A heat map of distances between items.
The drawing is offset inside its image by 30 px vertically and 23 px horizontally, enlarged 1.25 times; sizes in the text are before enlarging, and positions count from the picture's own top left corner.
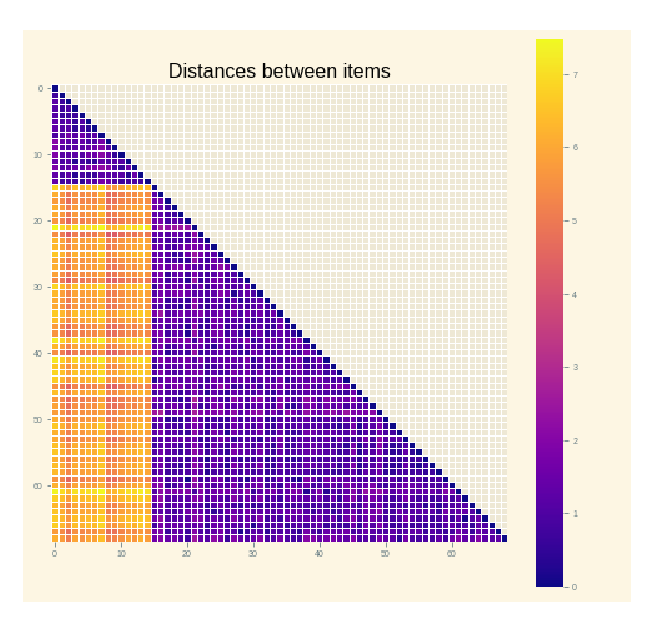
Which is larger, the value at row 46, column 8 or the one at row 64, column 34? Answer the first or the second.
the first
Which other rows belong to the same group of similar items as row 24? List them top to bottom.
15, 16, 17, 18, 19, 20, 21, 22, 23, 25, 26, 27, 28, 29, 30, 31, 32, 33, 34, 35, 36, 37, 38, 39, 40, 41, 42, 43, 44, 45, 46, 47, 48, 49, 50, 51, 52, 53, 54, 55, 56, 57, 58, 59, 60, 61, 62, 63, 64, 65, 66, 67, 68
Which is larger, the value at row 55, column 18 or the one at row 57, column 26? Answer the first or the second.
the first
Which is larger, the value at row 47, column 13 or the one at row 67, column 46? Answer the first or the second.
the first
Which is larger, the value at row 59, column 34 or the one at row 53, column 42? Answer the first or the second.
the first
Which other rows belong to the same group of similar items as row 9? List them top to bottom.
0, 1, 2, 3, 4, 5, 6, 7, 8, 10, 11, 12, 13, 14
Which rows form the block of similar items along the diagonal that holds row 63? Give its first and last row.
15 to 68
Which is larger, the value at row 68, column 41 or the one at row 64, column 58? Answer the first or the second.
the first
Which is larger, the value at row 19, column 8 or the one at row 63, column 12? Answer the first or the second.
the second
